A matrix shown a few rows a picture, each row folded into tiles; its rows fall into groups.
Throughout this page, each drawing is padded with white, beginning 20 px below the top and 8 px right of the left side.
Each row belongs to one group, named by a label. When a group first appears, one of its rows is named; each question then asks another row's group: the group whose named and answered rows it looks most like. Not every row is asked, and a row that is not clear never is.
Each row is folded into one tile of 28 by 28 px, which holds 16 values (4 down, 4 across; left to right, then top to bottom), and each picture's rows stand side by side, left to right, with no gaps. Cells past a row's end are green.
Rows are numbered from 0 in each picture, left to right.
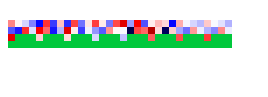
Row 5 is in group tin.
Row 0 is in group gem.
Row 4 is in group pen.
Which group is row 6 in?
gem
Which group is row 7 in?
gem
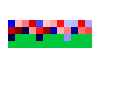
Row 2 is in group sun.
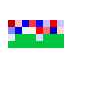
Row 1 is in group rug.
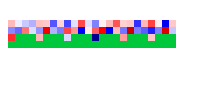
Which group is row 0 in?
gem
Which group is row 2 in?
rug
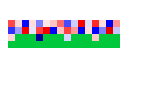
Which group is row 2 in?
rug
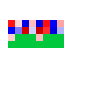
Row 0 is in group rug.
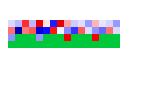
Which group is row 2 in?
gem
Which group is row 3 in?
gem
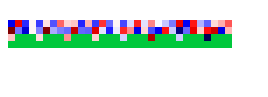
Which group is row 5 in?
gem
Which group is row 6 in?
pen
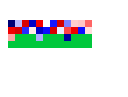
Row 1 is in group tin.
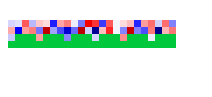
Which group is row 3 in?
pen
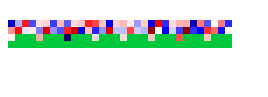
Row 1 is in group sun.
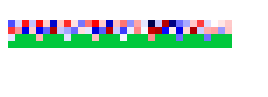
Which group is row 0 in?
rug
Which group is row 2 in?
tin
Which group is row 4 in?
pen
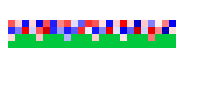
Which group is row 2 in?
tin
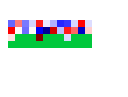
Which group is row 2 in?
rug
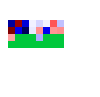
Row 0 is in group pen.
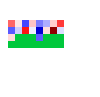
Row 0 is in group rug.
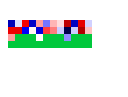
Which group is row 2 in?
pen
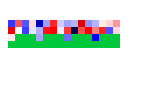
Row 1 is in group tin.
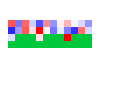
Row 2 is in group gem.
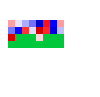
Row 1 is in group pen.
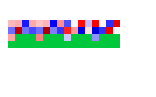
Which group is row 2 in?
rug
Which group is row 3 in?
tin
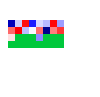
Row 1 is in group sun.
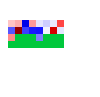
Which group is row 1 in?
tin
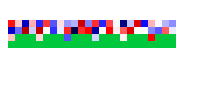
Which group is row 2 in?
sun
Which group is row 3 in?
pen
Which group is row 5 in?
gem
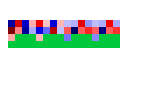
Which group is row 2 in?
sun
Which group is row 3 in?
sun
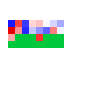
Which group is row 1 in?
gem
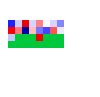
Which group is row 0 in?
rug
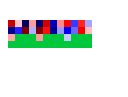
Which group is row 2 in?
pen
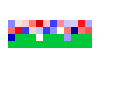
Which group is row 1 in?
tin
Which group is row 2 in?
sun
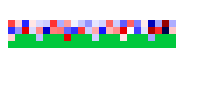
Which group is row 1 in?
sun
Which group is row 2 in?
gem
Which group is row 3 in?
sun
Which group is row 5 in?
rug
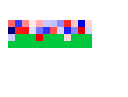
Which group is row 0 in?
pen
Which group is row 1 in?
gem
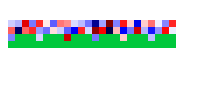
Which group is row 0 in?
sun
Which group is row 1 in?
tin
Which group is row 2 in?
gem
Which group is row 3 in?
rug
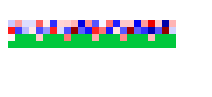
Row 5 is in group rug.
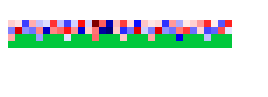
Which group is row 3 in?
tin
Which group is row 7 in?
tin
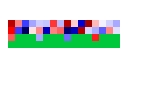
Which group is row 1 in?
sun
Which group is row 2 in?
tin
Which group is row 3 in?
gem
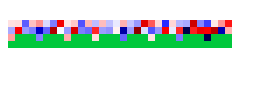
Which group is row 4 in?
tin
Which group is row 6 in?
sun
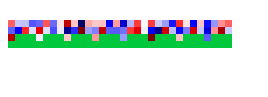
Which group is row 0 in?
gem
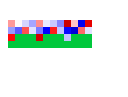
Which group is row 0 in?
gem
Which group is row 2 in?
tin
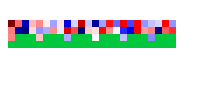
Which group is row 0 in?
tin
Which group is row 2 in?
rug
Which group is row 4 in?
pen
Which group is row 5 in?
sun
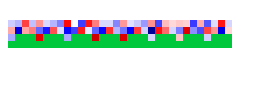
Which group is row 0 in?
sun
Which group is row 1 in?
gem
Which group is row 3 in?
gem
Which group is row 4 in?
gem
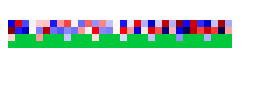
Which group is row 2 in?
tin
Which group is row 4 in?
rug
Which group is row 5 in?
rug
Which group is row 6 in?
pen
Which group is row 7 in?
rug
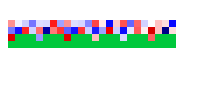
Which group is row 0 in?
gem
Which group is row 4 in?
pen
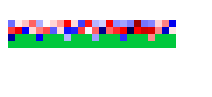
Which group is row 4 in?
sun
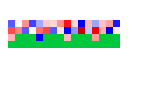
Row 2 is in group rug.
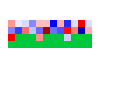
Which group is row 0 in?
gem
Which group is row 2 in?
rug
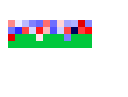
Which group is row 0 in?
gem
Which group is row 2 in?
sun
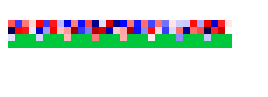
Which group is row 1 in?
pen
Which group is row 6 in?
sun
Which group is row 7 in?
pen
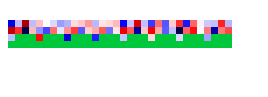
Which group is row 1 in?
gem
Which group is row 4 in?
rug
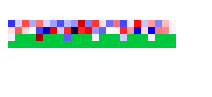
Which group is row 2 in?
sun
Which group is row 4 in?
rug
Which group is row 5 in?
pen
